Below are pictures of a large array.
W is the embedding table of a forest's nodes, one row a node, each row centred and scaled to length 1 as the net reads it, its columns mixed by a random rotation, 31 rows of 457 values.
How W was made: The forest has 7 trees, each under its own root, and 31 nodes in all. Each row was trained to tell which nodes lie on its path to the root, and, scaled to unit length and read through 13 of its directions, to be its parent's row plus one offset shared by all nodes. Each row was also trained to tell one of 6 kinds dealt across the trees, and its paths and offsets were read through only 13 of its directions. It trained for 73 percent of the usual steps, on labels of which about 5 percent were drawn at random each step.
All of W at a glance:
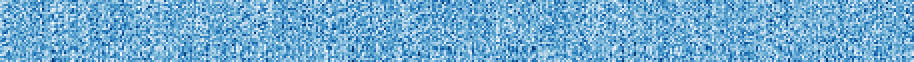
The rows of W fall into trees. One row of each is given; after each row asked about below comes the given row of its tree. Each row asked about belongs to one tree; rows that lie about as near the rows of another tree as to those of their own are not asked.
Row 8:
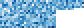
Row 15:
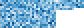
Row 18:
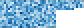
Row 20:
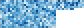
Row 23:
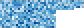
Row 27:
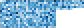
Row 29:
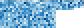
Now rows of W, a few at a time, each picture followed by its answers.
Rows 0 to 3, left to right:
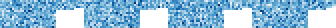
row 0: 23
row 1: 8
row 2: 18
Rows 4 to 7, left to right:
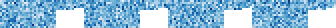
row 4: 18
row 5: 18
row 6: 20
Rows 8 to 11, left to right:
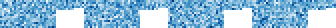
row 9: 27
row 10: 15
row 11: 18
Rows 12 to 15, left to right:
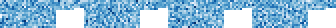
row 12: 20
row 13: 20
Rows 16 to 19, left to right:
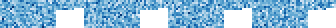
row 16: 15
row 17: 8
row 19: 15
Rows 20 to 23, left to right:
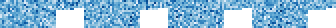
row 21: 29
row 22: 15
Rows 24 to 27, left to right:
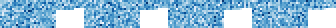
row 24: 23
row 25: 29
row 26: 29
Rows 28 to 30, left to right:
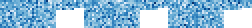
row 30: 29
